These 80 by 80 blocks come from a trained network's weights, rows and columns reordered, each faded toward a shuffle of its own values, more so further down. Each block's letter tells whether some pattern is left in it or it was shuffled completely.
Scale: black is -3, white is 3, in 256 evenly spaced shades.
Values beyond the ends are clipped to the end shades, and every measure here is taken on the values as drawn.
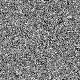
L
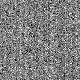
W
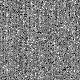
W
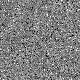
L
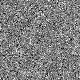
L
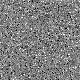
L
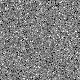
L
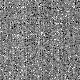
W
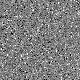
L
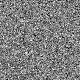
L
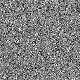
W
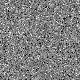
L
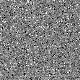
L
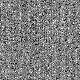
W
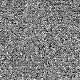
W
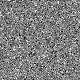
L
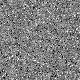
L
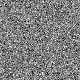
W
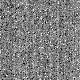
W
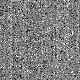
W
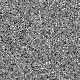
L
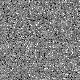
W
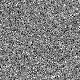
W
